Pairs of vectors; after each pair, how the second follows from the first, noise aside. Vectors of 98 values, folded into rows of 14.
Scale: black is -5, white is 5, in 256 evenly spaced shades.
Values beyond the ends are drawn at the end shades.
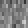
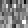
scaled up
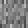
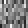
scaled up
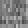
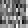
scaled up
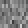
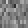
reversed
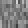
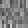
reversed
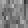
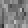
reversed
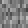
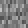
reversed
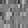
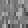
reversed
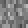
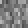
reversed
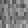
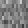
reversed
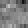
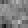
reversed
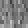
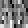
scaled up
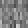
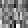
scaled up
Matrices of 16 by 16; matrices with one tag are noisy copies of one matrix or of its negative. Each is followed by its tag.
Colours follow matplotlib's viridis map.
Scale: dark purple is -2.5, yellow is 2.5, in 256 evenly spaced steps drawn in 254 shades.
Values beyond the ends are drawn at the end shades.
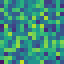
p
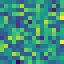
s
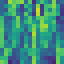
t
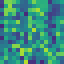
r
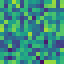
p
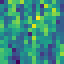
t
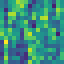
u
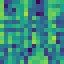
r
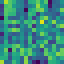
r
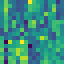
u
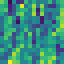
t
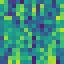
t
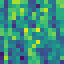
u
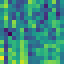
u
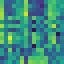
r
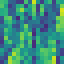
t
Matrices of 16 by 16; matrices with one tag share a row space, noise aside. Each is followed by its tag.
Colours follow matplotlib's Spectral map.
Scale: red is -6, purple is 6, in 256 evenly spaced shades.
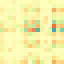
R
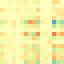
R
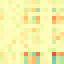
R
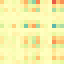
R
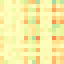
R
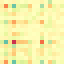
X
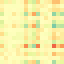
R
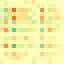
X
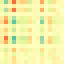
X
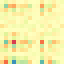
X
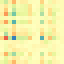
X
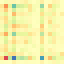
X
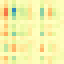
X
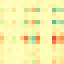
R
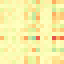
R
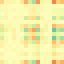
R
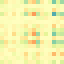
R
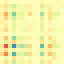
X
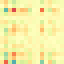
X
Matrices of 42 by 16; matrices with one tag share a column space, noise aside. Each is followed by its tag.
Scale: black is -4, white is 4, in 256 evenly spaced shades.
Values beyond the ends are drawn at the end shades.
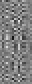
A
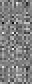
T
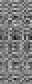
A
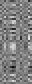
A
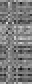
T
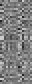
A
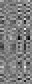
A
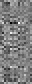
T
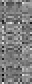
T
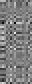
T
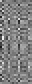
A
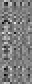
T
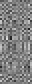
A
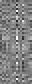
A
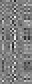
A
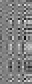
A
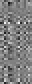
T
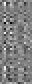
T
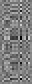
A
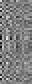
A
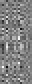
A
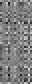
T
